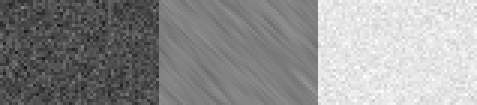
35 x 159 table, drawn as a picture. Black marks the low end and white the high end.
The table splits into one row of 3 panels. Panel 1,1: low, fine-grained. Panel 1,2: middling, slanting down to the right, faint in contrast. Panel 1,3: very high, fine-grained, faint in contrast.
